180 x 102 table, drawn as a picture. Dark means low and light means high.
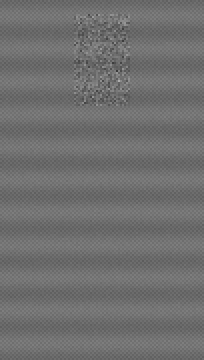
No row or column stands out. An odd patch, rougher than its surroundings, sits in the top middle. There is no overall slope. Stripes running across repeat 11 times from top to bottom. The top middle is the roughest part.
